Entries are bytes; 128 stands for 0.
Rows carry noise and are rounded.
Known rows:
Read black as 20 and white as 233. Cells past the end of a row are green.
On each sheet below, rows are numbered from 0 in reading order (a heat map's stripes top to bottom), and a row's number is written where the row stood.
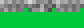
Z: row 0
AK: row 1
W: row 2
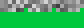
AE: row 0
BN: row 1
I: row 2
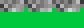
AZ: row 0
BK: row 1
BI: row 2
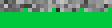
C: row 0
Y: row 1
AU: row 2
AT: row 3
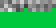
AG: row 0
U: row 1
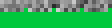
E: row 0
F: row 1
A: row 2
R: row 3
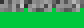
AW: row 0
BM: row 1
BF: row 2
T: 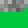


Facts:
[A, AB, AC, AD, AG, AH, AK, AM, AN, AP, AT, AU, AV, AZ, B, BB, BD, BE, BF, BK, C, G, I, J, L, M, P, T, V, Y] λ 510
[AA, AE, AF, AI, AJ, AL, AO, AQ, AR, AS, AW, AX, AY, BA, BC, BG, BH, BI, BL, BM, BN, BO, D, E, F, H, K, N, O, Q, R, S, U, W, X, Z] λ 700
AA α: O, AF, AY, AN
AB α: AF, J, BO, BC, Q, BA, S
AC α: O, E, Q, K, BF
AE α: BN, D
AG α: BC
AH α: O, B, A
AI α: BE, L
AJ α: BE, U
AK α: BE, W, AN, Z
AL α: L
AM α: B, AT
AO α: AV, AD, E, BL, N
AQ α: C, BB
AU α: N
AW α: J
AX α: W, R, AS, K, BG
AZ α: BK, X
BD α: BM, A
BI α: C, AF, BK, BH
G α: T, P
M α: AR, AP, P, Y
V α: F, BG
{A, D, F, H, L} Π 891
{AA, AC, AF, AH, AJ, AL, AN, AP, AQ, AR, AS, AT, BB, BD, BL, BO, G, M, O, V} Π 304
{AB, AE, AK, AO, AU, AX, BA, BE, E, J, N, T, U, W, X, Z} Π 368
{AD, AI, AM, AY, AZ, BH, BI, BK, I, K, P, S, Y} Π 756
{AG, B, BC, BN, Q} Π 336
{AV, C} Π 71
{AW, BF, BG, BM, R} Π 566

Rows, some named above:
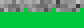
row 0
E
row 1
T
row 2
AT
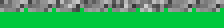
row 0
AS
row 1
BO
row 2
AH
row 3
AF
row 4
AJ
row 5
BC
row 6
BB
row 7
BB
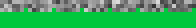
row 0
Q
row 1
K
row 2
BF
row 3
A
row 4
AX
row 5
L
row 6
C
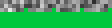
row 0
AG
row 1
AJ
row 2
BG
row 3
AA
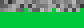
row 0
AA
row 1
AY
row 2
H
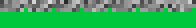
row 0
BL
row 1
V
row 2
AC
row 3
AQ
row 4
AS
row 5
O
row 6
AM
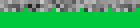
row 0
J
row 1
AI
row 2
P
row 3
N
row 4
J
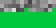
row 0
AB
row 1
BL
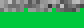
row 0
X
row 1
AN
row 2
AV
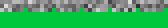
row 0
B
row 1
AK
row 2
BA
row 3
AZ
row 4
D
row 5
BE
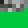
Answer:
AL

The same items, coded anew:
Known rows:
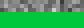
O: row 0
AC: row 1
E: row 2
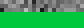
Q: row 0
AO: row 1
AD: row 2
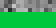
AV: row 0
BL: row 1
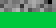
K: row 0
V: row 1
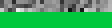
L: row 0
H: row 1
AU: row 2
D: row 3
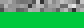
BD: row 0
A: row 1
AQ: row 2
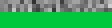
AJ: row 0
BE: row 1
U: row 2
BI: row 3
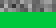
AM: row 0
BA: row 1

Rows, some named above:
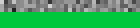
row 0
AE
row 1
AN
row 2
AJ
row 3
F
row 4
AT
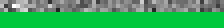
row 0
C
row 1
AN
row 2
B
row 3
F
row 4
O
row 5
AE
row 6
AY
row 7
AX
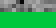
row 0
V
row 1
BD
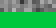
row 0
AS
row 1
X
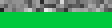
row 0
BN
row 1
L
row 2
AL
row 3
P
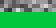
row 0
AI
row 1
BB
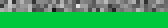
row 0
A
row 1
AK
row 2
AA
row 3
AB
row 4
Q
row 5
E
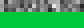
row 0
AX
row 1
AZ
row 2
J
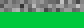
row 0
K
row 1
AH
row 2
AF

